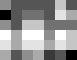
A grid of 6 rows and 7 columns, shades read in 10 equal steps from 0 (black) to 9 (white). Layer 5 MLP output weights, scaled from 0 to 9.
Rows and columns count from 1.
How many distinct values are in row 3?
4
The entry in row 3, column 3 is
7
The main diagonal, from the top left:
5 3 7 9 6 3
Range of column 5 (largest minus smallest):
4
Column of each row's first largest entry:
6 6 3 1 1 1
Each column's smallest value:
0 3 3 3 2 3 0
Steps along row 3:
down up same down same same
